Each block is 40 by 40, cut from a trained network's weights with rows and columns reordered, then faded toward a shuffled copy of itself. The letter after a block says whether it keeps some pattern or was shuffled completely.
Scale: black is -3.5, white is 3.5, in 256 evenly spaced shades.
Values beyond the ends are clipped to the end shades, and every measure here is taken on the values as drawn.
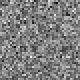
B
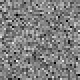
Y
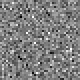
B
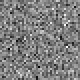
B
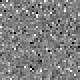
Y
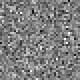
B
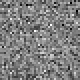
B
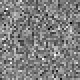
B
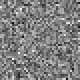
B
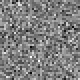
Y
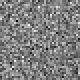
Y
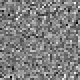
B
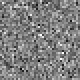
B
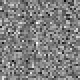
B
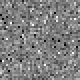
Y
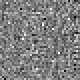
B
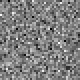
Y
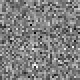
Y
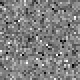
Y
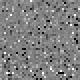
Y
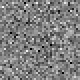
B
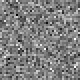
Y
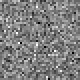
Y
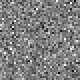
Y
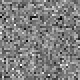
B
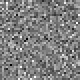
Y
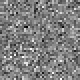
B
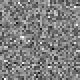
B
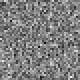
B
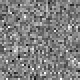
B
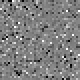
Y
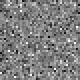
Y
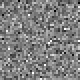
B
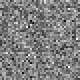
Y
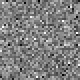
B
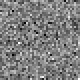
B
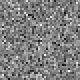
B
